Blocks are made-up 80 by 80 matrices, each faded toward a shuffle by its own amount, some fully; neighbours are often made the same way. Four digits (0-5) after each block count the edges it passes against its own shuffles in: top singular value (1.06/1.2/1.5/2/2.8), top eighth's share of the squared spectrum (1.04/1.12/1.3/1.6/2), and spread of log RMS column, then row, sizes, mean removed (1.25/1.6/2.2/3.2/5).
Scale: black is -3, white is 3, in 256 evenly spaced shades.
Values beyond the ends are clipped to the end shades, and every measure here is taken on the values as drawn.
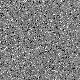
0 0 0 0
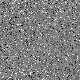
0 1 0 1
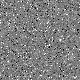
0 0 0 0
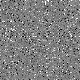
3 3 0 2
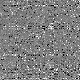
4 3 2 2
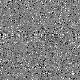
3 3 0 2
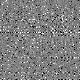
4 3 1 2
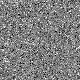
2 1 0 0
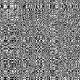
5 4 3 3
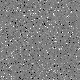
2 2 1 0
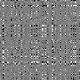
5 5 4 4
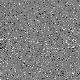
2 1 0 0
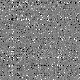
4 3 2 2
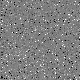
2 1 0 1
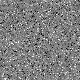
0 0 0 0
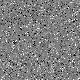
2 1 0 0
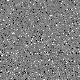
1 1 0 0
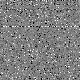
3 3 0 2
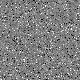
1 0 0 0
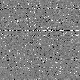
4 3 0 2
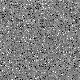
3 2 0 0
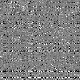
4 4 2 3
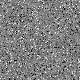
0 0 0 0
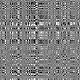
5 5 4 4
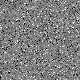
1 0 0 0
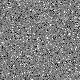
1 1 0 0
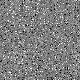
3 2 1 0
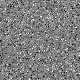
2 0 0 0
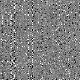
4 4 3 1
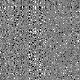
4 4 3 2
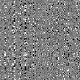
4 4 3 1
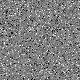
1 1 0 0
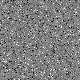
0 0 0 0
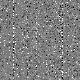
2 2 2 0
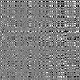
5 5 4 4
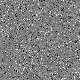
0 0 0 0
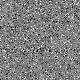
2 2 0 1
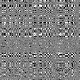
5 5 4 4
